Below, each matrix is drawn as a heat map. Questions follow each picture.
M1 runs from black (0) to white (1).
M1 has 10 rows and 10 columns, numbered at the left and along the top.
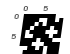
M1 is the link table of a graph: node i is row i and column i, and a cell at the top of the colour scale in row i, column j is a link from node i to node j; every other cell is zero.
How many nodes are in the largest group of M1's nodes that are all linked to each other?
3
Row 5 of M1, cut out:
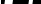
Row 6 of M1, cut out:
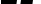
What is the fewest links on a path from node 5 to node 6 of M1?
3
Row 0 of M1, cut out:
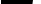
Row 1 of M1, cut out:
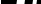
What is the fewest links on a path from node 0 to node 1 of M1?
2
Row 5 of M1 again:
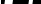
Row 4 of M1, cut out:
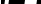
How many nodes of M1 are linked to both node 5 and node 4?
2
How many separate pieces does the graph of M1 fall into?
1
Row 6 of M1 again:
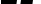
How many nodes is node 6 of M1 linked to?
3
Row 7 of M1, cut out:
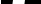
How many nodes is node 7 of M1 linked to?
3
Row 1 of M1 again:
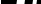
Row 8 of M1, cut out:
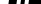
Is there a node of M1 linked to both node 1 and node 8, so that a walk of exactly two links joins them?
yes
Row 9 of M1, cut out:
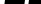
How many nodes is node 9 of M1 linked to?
2
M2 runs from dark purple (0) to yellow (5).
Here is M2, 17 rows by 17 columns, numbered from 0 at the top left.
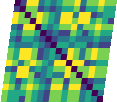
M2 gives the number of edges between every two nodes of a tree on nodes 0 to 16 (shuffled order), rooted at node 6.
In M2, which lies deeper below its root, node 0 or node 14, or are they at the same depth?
node 14
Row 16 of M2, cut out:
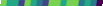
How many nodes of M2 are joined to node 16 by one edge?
2
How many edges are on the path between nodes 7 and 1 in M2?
2
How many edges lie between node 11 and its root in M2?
2
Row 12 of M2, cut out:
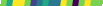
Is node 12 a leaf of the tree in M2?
yes
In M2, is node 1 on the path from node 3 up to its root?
no
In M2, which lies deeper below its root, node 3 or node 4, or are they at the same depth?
node 3
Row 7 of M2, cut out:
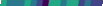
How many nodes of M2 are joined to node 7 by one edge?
4
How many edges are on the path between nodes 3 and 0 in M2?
5
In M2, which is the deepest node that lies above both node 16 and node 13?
7
